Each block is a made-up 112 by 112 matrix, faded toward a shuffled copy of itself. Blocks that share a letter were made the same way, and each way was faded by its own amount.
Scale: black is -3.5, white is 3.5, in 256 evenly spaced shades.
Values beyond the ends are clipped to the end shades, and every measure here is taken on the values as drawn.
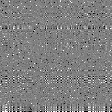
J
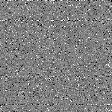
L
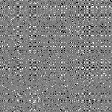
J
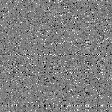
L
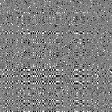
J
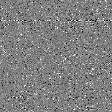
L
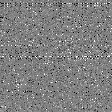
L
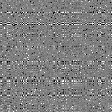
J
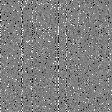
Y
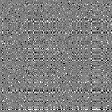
J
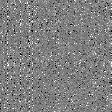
Y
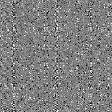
Y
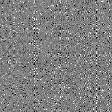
Y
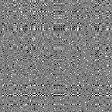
J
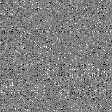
L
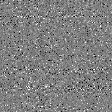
L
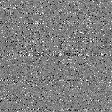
L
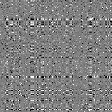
J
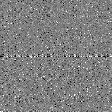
L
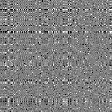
J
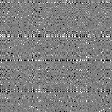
J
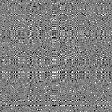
J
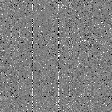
Y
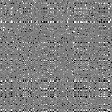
J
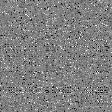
L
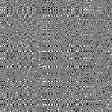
J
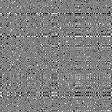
J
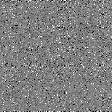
L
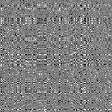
J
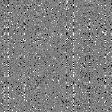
Y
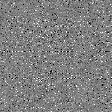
L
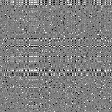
J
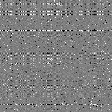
J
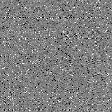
L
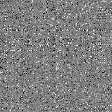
L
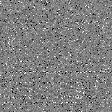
L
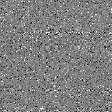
L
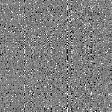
Y
